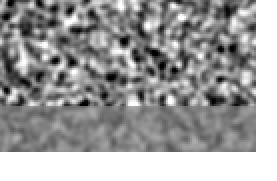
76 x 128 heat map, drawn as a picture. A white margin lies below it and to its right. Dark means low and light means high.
A horizontal seam about 70% of the way down splits the table, and the bottom part is calmer. There are no regular stripes. The texture is blotchy. There is no overall slope. Overall the values sit about 50% of the way up the scale. The halves do not mirror each other.
